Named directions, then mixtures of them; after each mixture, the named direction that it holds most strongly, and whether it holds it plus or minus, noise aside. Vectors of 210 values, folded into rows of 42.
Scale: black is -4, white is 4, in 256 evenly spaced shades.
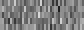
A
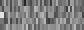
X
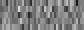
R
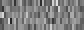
A, minus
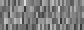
A, minus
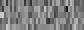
X, plus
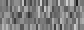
R, plus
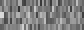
X, plus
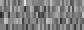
X, minus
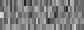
X, plus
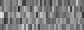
X, plus
